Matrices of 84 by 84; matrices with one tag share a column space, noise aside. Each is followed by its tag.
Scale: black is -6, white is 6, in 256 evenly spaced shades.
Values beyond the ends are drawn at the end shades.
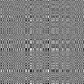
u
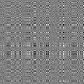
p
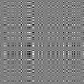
p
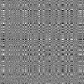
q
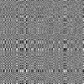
u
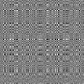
q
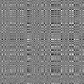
q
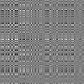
q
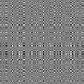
p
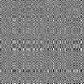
u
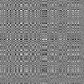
q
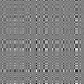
u
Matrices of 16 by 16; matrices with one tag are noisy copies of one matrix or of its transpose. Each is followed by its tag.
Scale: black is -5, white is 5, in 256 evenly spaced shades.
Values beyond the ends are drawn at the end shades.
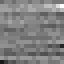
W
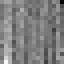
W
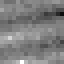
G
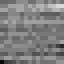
W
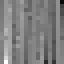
W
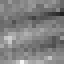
G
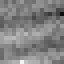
G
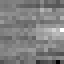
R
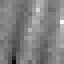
G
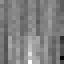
R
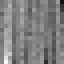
W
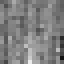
R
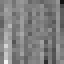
W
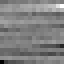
W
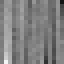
W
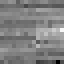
R
